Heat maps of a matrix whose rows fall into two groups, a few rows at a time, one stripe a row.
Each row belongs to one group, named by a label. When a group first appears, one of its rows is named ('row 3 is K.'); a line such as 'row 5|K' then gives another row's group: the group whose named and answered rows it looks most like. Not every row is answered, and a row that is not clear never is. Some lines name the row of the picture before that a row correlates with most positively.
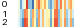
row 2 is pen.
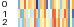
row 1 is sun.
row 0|sun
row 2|sun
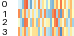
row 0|pen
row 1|sun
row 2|pen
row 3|sun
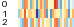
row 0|pen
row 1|sun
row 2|pen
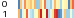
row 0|sun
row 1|pen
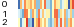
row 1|pen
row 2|pen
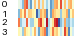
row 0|pen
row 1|sun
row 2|pen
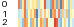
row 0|sun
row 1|sun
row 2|pen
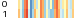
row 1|pen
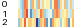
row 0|pen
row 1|pen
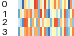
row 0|sun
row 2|pen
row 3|sun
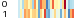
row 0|sun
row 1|sun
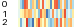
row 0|pen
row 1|sun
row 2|pen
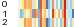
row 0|sun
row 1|sun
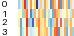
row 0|sun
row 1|pen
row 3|pen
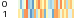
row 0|pen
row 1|pen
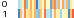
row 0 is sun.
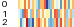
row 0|sun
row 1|pen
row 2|pen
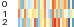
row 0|sun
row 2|sun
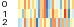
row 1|sun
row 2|sun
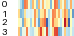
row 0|pen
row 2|sun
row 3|pen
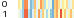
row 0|pen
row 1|pen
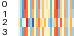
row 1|pen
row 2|pen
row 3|pen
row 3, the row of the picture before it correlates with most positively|1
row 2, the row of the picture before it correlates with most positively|1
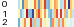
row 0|sun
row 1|pen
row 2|sun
